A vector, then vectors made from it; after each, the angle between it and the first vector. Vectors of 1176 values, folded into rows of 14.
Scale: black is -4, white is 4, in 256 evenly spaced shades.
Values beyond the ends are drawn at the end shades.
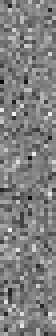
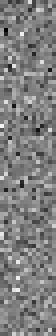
orthogonal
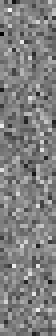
orthogonal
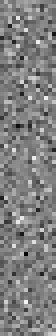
orthogonal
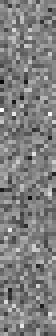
nearly parallel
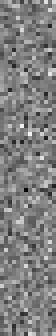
partly opposed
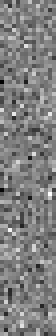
nearly parallel
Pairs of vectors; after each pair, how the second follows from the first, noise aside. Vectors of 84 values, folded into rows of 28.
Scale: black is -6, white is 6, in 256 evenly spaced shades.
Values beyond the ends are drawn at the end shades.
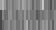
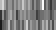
scaled up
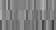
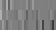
partly zeroed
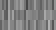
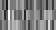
scaled up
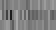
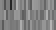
shuffled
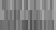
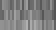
negated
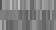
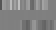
partly zeroed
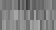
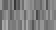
shuffled
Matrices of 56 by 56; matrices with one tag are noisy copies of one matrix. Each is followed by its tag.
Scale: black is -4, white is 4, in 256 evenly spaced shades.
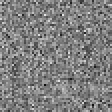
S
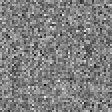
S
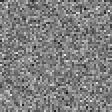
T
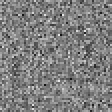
S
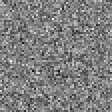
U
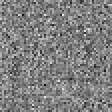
S
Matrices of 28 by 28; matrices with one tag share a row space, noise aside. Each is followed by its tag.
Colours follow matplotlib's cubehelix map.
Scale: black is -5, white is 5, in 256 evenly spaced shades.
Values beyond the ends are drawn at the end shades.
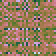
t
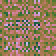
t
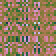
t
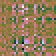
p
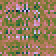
t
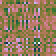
t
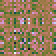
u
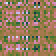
t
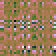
u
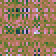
t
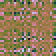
u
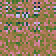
t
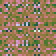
t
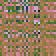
t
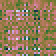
t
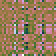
p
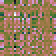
u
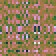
t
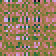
t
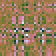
p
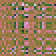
p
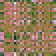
u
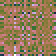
u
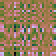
u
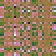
u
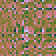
p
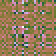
p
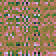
t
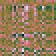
p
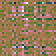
p
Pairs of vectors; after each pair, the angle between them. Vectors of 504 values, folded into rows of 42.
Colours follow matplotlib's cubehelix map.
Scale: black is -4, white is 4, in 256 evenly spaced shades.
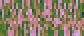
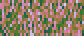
partly aligned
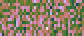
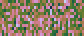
nearly parallel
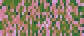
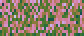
orthogonal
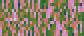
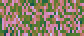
orthogonal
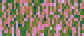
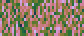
nearly parallel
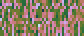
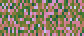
partly aligned
